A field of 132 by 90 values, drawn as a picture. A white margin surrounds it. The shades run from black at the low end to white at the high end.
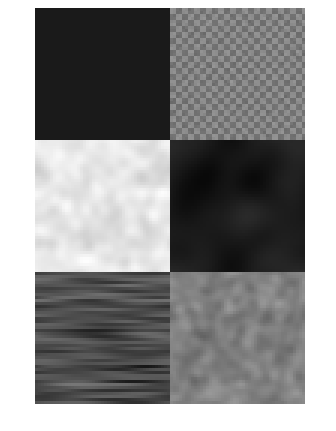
It is made of 3 by 2 panels. Panel 1,1: very low, flat. Panel 1,2: middling, checkered. Panel 2,1: very high, blotchy, faint in contrast. Panel 2,2: very low, smooth, faint in contrast. Panel 3,1: low, streaked across. Panel 3,2: middling, blotchy, faint in contrast.
